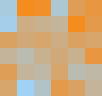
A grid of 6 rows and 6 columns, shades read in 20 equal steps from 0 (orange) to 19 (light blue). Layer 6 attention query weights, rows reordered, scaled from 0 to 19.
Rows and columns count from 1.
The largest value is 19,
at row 6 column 2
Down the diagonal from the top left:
17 9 7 8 13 11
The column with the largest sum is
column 1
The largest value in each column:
18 19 15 16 13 12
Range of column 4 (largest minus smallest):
12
